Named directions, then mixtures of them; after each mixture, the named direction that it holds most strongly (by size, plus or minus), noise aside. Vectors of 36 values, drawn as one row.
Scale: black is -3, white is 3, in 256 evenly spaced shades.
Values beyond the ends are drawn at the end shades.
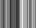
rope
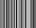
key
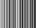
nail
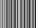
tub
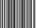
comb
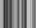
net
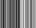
rope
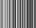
nail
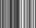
rope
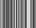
key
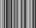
tub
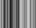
rope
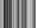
net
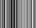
rope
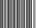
comb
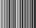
nail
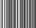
tub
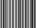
tub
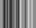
net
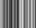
rope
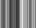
rope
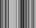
rope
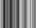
net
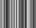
key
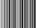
nail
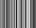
key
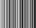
nail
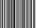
comb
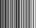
nail
